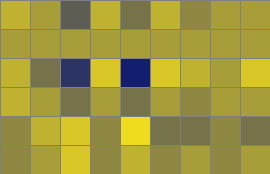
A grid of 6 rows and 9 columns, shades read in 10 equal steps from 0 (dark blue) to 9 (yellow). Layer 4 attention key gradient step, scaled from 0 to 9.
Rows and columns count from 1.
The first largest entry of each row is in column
1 1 4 1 5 3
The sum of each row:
51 54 49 50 51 53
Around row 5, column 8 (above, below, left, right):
6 5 4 4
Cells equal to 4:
7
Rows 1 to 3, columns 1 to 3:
7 6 3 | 6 6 6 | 7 4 1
